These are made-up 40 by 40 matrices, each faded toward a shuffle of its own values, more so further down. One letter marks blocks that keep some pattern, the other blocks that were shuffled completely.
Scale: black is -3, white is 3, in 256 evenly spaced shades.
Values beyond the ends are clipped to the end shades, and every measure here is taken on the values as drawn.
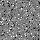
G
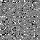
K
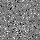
G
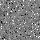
G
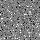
G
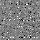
K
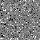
K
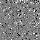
K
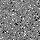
G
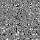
K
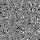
K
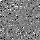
K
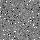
G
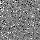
G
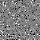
K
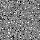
K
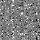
K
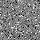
G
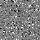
K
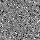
G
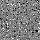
K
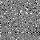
K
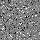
G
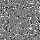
K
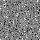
G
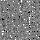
K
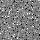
G
